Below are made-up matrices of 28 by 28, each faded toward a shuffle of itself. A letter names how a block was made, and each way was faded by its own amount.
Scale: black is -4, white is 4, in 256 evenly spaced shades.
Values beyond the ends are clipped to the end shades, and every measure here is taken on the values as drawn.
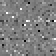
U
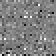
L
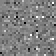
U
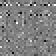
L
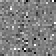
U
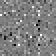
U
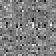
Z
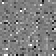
L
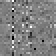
Z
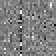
Z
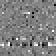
L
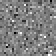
U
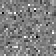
U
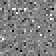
U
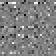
L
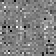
L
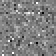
U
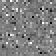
U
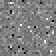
U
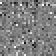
U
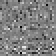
L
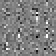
Z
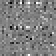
L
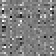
Z
